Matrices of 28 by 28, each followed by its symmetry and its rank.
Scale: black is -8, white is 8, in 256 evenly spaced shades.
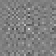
symmetric, rank three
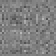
neither, rank three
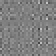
neither, rank three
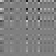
neither, rank one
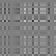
neither, rank one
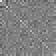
symmetric, rank five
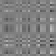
neither, rank one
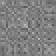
symmetric, rank three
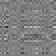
neither, rank three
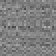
neither, rank three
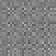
symmetric, rank three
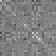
symmetric, rank five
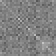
symmetric, rank five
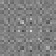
symmetric, rank three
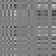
neither, rank one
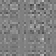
neither, rank three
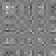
symmetric, rank three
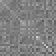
symmetric, rank five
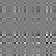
neither, rank one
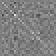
symmetric, rank five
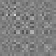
symmetric, rank three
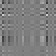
neither, rank one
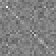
symmetric, rank five
